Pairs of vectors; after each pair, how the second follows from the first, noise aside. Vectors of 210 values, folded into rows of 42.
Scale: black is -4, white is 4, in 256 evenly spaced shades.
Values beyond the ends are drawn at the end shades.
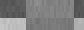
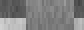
copied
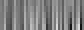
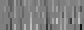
partly zeroed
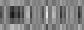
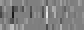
partly zeroed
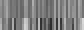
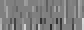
partly zeroed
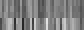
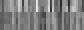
reversed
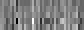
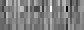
reversed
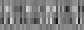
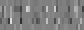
partly zeroed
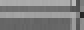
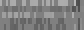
partly zeroed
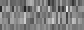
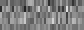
copied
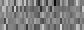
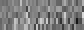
wrapped around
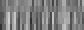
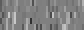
partly zeroed
